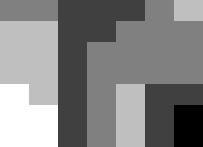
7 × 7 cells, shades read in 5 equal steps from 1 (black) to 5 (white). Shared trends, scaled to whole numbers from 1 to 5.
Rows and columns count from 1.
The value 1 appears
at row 6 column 7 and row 7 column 7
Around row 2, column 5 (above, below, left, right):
2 3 2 3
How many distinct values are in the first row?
3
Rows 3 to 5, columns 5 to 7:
3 3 3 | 3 3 3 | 4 2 2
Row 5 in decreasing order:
5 4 4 3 2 2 2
